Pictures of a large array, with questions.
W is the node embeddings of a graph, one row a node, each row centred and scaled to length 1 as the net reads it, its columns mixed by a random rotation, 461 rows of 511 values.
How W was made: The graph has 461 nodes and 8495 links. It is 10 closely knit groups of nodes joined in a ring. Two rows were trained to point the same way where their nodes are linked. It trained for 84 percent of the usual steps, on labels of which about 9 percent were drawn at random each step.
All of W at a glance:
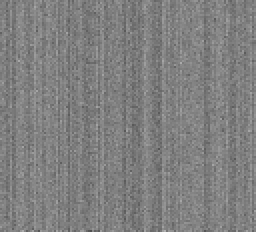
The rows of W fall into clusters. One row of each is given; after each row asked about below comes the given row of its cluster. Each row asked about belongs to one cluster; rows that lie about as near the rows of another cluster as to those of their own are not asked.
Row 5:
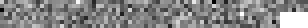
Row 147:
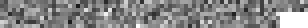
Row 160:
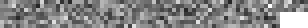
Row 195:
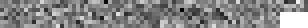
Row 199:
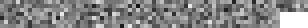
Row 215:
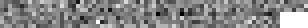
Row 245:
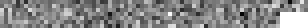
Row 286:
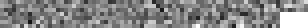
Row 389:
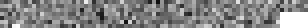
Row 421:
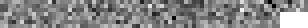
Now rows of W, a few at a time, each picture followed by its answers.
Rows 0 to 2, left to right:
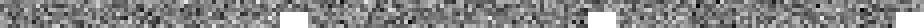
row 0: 195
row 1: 215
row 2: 245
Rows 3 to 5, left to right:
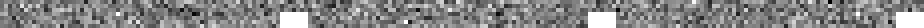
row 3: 195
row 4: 215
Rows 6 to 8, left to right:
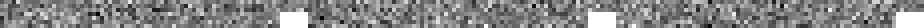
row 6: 199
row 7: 195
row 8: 389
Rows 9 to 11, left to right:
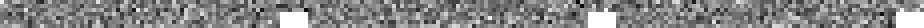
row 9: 199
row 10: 421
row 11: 215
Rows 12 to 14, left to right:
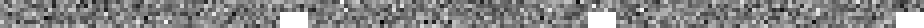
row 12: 147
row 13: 421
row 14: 199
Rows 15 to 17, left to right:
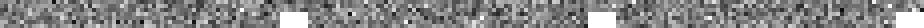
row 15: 421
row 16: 215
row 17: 199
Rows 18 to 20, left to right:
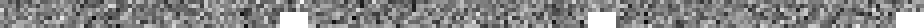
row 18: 245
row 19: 147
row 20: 286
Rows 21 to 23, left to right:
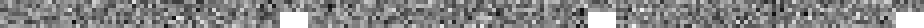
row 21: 421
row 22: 215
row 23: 389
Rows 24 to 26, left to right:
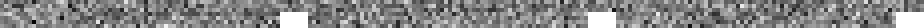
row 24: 215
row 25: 199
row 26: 389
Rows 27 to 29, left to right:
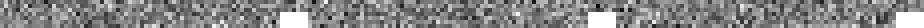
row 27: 245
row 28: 5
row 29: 389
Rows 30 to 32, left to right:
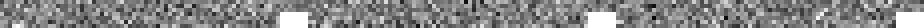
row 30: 389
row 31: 389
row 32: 160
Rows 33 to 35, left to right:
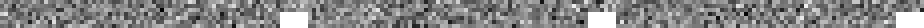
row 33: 286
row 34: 245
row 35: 199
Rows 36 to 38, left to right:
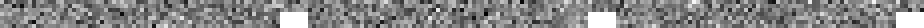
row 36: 215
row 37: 5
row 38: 5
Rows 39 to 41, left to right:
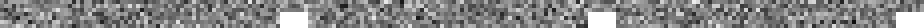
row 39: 389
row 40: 160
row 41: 5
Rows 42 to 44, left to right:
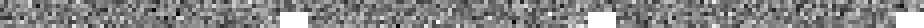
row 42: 5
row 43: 5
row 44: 199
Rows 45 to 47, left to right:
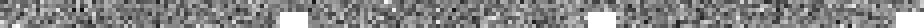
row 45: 389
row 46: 5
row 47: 286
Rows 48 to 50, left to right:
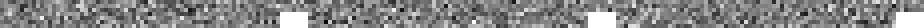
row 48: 215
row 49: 147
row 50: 389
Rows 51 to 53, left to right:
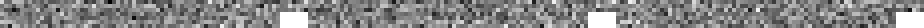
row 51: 286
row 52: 286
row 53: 5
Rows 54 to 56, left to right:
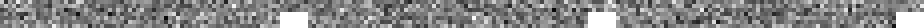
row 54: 5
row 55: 245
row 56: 215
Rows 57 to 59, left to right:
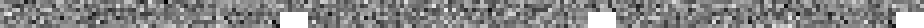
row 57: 215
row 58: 199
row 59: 215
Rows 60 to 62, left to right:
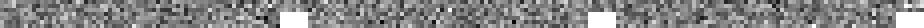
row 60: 160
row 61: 5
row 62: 286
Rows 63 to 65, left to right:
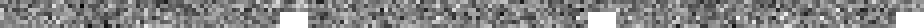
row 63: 245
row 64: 195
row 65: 245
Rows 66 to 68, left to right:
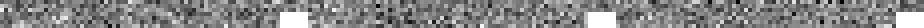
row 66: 245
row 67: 389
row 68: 5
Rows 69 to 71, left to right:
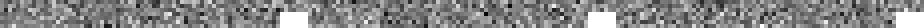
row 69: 245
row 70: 245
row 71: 147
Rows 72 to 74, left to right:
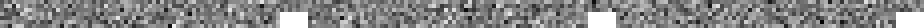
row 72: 389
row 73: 199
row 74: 5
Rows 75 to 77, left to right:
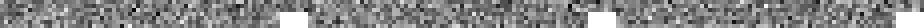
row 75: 199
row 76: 421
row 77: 421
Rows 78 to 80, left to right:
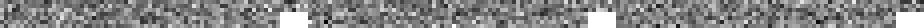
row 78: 245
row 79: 147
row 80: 195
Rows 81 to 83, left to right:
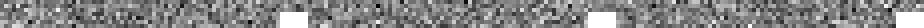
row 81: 389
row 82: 389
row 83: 160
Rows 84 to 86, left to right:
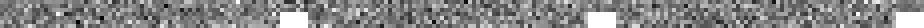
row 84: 195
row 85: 389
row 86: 389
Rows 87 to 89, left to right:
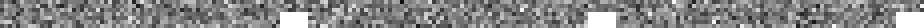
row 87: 195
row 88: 389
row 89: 215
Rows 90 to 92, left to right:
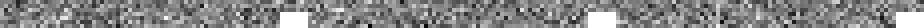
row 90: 245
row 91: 389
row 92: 160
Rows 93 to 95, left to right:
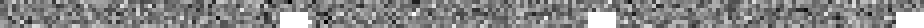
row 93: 421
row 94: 147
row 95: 195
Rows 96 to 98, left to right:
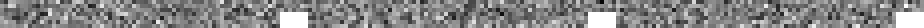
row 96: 160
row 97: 195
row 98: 286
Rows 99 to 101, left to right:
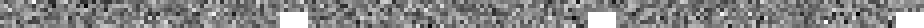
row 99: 147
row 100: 160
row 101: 147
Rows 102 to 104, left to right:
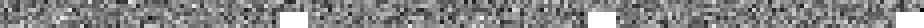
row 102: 245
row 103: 215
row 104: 199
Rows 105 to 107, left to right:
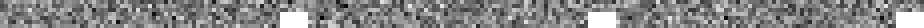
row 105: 421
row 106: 160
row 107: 160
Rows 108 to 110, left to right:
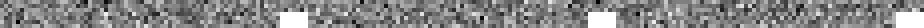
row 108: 147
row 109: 421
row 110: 199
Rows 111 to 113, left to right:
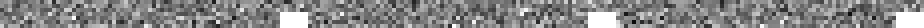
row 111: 421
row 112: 147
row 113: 147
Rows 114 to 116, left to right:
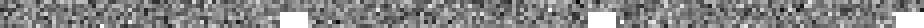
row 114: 5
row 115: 421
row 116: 199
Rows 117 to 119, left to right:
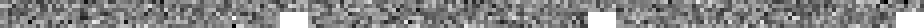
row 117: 286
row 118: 215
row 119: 421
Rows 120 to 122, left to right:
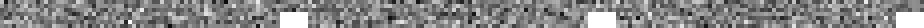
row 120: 5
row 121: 286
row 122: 5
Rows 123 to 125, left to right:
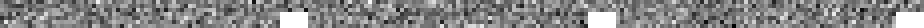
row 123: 199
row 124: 215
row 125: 245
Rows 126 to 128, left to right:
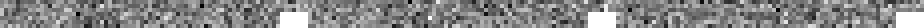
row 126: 245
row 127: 245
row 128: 286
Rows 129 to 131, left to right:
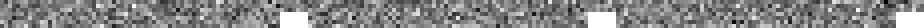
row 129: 160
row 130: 147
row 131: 421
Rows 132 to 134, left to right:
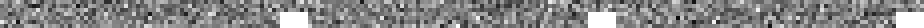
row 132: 147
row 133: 421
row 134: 215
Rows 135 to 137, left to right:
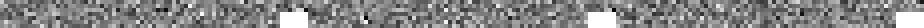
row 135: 199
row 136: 199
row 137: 160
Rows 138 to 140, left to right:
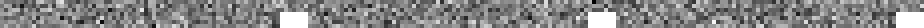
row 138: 215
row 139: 195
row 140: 215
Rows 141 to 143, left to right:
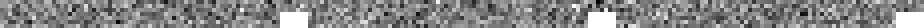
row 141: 421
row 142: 245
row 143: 389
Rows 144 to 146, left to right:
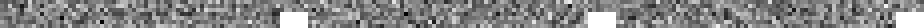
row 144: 215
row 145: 389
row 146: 160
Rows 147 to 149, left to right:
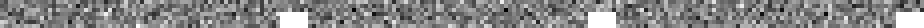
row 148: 195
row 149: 199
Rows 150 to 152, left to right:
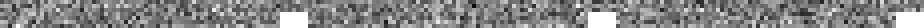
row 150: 389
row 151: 195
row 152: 147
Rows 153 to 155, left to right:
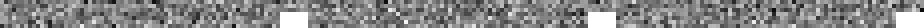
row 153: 286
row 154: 215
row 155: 199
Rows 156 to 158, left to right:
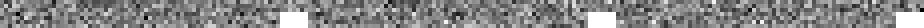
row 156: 147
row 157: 147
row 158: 199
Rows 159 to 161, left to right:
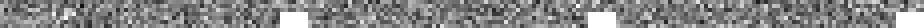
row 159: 245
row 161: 421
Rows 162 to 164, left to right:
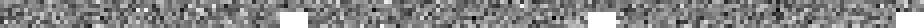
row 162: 199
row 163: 5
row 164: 286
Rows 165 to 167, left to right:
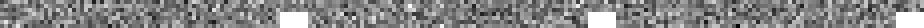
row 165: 389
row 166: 160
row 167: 199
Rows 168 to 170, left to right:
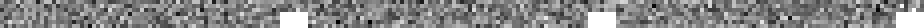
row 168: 5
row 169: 286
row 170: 421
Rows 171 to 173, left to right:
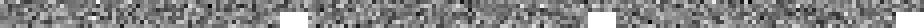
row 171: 199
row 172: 286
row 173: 195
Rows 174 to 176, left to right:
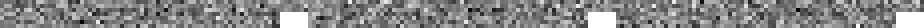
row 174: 215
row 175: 160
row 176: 195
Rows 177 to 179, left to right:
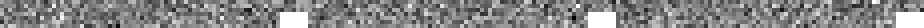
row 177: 245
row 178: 160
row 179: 199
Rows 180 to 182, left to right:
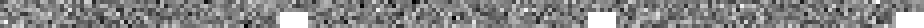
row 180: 389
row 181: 147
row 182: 389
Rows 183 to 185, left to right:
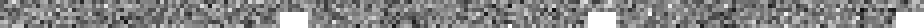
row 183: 389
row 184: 245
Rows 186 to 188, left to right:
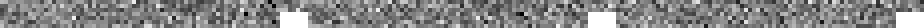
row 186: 421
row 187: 421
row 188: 5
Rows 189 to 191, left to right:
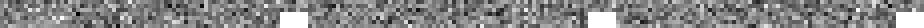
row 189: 245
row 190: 215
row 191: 421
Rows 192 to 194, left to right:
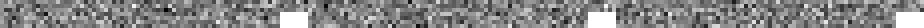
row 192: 160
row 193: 245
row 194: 199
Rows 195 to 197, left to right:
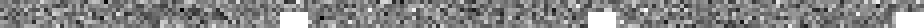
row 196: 160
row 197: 389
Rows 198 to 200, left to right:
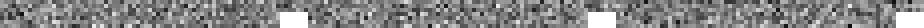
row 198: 199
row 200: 286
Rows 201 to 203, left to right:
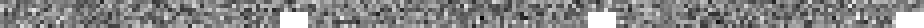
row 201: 245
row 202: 421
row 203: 389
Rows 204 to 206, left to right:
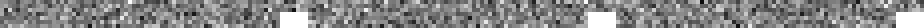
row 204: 245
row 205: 389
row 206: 160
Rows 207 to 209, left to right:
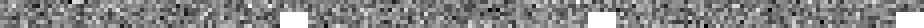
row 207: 160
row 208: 195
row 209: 5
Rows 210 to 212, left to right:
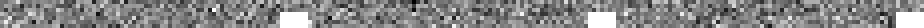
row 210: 389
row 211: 147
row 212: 215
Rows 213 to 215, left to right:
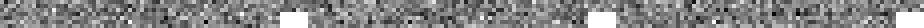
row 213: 5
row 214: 215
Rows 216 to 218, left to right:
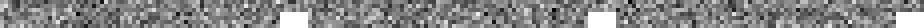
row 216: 245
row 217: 245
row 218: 195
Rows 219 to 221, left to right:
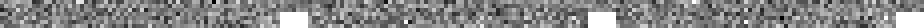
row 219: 5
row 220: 215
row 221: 5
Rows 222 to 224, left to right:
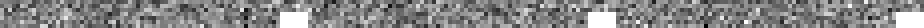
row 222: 245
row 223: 245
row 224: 5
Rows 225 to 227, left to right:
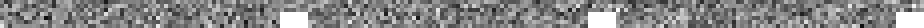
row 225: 147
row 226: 160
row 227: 245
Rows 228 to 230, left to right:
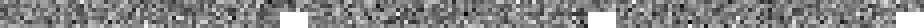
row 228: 421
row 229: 215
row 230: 5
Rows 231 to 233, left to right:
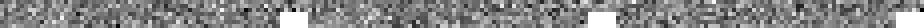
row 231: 245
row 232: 245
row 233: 199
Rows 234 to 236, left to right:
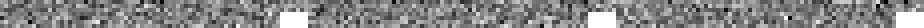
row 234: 286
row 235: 286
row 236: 421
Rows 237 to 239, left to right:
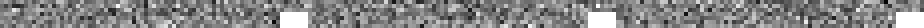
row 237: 215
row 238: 286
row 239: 421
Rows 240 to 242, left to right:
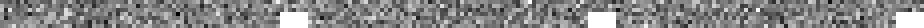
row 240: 245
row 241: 160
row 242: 5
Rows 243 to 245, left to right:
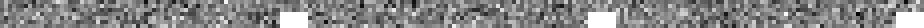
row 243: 215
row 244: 147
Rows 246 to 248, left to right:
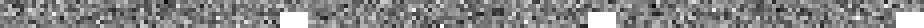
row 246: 215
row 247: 160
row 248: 160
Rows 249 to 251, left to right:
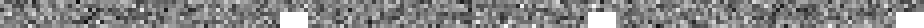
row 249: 215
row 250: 286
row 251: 195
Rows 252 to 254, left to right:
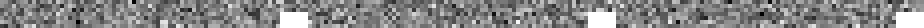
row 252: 195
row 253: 147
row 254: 286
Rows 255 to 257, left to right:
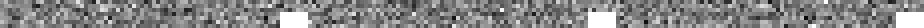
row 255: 160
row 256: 147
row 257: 286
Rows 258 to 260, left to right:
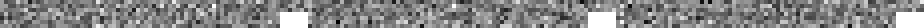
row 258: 199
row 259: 286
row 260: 286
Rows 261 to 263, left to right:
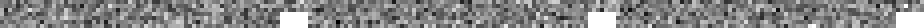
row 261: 245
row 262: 286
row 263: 286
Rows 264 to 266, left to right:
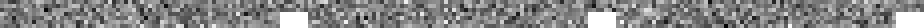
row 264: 195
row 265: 199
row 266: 389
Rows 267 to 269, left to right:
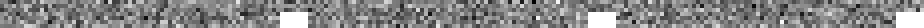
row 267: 195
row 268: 5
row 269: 147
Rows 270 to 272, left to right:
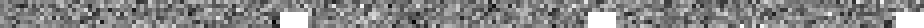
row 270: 215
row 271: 245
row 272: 147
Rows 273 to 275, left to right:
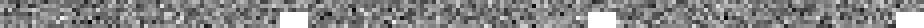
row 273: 245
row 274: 195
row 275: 160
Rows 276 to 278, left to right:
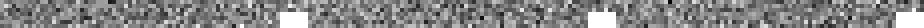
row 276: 286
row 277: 421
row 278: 421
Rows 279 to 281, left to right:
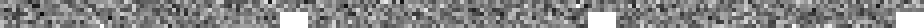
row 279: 160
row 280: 160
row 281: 195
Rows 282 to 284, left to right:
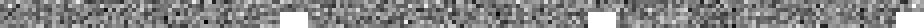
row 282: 5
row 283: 215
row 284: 245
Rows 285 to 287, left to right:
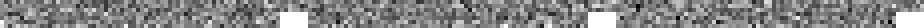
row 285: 147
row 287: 215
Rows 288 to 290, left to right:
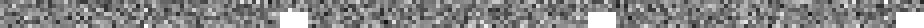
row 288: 147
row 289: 195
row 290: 195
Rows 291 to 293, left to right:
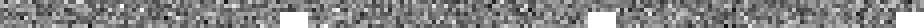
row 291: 5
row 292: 389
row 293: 245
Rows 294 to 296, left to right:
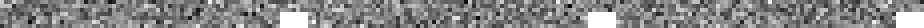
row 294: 286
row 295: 389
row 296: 160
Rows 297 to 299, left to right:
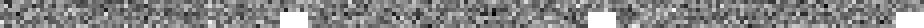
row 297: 147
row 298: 160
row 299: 389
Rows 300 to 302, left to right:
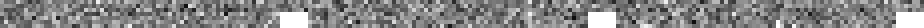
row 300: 199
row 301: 160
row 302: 195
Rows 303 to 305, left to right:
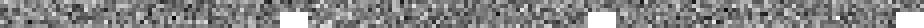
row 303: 421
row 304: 389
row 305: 215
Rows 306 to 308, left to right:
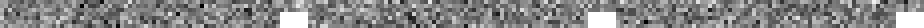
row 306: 245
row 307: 389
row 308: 421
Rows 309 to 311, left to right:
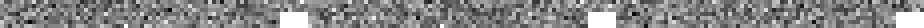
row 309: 147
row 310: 160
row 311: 199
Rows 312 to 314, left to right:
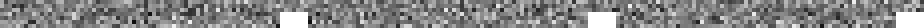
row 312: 215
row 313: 199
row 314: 195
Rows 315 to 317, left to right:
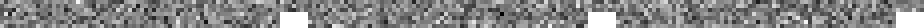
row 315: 5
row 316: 195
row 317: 421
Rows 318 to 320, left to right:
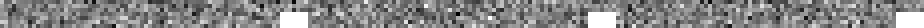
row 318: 286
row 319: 215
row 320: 286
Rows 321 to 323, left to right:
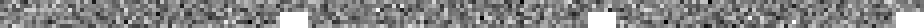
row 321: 389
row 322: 421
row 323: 389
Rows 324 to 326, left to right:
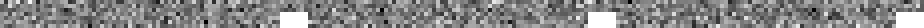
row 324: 5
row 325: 195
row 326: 195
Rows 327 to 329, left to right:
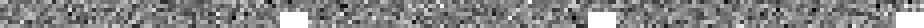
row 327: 421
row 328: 160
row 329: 286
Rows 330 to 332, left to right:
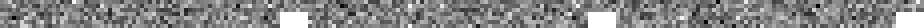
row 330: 160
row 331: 160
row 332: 245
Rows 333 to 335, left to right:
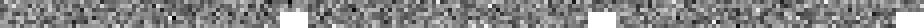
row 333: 421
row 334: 195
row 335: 215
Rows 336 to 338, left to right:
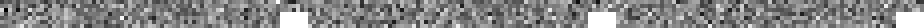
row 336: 245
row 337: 421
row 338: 160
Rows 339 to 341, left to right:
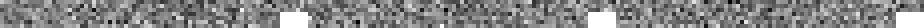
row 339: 421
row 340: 160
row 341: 5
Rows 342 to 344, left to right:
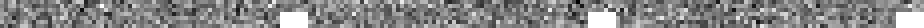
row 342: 160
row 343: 421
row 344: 245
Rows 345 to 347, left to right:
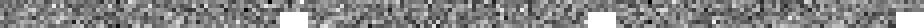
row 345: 245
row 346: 389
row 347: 215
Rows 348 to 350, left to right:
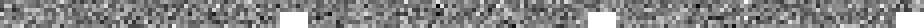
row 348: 389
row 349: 199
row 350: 245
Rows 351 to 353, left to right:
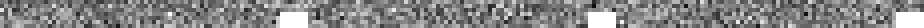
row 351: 245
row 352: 199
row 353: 389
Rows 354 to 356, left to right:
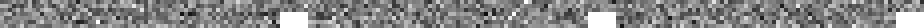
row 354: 215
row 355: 160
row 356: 195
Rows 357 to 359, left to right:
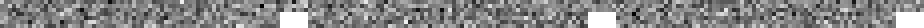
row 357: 286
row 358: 215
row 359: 147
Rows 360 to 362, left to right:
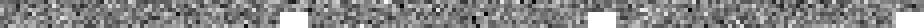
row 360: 245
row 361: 5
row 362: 389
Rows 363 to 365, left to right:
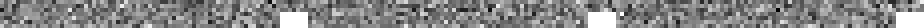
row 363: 421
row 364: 199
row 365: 286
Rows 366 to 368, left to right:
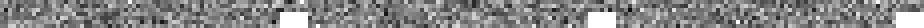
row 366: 245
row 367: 245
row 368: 389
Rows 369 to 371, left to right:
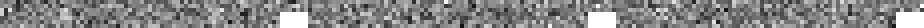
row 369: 245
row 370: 195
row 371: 215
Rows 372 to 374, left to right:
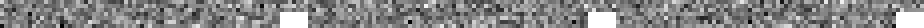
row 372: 286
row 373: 215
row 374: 215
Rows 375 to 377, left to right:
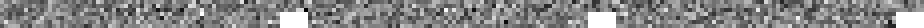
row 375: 199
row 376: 199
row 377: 215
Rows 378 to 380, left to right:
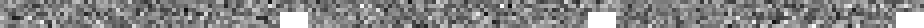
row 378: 160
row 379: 245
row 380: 286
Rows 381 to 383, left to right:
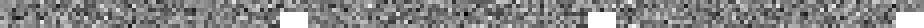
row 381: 160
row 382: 215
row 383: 389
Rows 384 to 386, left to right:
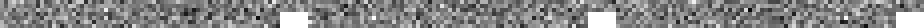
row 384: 160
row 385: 160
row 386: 5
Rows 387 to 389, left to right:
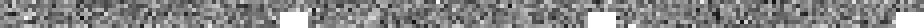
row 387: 147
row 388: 245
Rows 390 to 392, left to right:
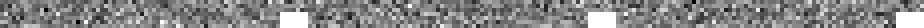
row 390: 195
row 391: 160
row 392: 215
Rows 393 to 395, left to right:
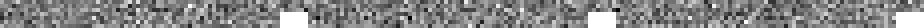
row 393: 199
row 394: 199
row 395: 5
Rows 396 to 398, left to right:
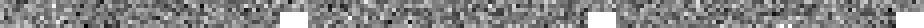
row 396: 245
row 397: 215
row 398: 215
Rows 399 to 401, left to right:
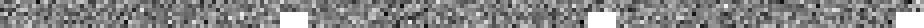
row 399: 5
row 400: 245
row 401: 245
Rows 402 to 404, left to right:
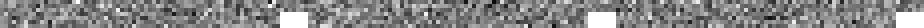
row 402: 160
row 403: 389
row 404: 5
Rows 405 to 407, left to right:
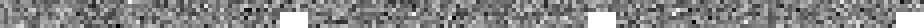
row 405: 245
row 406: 147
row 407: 195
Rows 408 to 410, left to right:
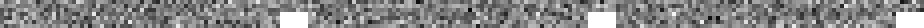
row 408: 5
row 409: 286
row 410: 195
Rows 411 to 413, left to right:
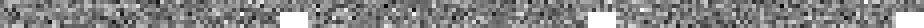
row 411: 389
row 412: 147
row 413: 389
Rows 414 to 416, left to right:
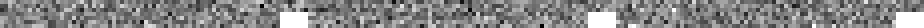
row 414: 421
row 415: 286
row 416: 389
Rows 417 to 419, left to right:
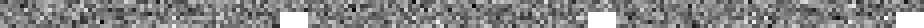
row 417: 215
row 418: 195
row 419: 195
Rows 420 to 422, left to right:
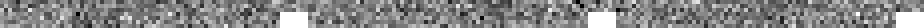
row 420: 245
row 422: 5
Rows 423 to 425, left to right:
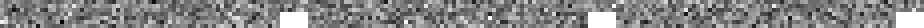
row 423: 286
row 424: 215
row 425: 421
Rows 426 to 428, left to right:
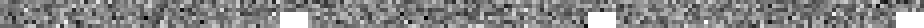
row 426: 195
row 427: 215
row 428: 421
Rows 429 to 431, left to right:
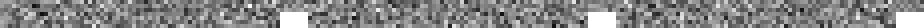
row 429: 160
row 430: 147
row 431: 160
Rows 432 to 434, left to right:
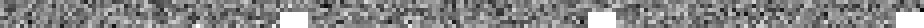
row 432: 286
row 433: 215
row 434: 199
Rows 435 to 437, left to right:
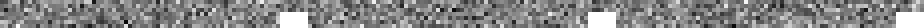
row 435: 389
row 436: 5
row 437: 245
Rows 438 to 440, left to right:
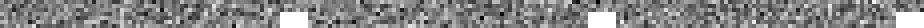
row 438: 286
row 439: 421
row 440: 199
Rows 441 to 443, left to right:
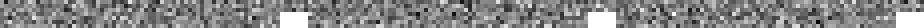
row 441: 5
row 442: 286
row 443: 195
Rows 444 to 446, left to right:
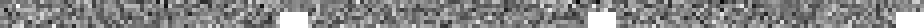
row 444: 389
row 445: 421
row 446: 147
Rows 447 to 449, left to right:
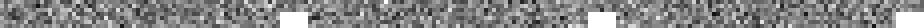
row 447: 160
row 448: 5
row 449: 389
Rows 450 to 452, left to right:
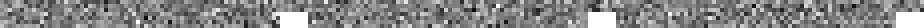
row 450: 147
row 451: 199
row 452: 199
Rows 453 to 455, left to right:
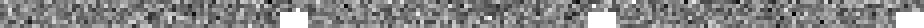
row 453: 421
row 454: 421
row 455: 5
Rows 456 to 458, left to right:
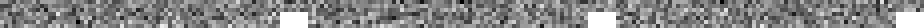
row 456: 195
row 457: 286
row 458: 147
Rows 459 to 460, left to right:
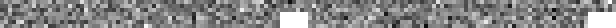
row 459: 421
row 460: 245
